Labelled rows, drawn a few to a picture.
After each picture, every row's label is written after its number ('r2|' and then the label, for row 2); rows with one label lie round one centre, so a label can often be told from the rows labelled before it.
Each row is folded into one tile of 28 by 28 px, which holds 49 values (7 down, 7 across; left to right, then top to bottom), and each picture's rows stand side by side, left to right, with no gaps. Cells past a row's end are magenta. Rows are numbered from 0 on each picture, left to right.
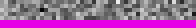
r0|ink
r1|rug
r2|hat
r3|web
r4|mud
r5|ink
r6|mud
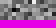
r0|rug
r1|mud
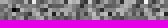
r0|rug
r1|mud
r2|web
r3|mud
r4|web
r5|mud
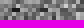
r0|rug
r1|rug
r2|hat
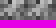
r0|web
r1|web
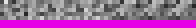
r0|mud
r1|ink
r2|ink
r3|ink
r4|web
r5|web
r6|web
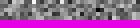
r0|web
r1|mud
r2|mud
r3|rug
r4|hat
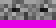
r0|rug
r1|rug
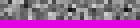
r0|web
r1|hat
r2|rug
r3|hat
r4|rug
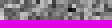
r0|hat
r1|web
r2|rug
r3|ink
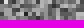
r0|mud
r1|web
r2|hat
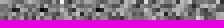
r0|rug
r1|rug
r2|mud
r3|rug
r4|web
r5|mud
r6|web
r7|hat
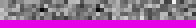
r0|ink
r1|rug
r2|web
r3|rug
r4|ink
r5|hat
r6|mud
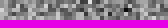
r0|ink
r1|ink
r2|hat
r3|mud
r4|rug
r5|ink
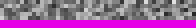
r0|hat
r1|web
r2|hat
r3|ink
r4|web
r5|mud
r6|mud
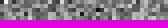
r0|mud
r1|hat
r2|mud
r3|rug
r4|hat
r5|ink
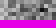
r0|ink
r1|rug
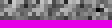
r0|web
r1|web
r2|web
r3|rug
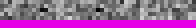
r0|web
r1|rug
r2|ink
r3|rug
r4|web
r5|ink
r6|hat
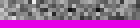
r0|ink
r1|mud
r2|rug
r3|rug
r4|web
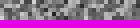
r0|hat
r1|mud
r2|web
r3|hat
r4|web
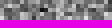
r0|hat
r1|rug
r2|ink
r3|hat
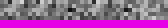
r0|web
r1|web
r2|rug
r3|web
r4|rug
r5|ink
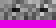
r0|rug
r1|rug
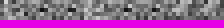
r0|mud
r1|rug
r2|rug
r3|ink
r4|rug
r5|rug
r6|web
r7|web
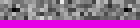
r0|rug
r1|ink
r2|mud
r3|web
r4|rug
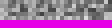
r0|ink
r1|ink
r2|ink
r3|hat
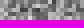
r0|ink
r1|hat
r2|ink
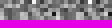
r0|hat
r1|mud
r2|hat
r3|mud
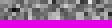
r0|rug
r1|hat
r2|hat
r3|mud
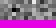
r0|rug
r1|mud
